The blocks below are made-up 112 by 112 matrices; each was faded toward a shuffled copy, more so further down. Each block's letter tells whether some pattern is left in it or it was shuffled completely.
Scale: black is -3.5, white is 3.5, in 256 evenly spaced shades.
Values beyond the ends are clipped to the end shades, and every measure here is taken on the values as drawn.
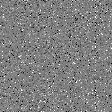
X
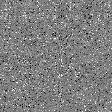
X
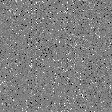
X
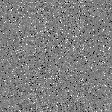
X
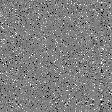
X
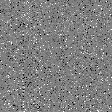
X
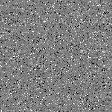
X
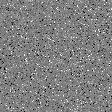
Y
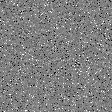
Y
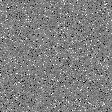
Y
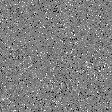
X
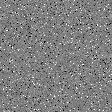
Y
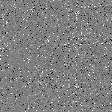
X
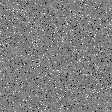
Y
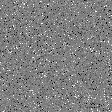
Y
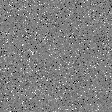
Y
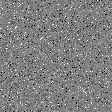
Y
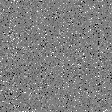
X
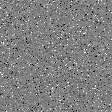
Y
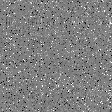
X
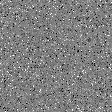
Y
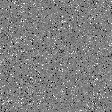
X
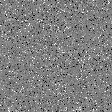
X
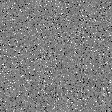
X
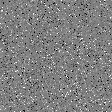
Y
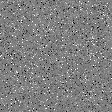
Y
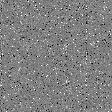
X
